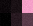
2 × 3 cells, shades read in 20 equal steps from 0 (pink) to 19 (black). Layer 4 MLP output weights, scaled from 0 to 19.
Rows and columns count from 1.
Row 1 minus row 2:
-1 1 -12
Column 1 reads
18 19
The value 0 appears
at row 1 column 3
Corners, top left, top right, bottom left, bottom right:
18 0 19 12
